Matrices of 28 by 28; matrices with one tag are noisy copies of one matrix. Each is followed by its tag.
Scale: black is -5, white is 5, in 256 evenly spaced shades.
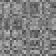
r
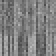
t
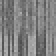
t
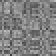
r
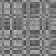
r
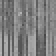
t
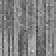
t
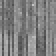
t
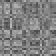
r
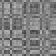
r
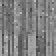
t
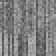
t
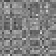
r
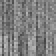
t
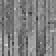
t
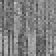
t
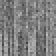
t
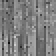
t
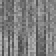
t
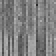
t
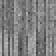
t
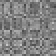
r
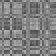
r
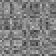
r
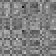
r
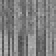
t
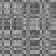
r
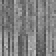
t
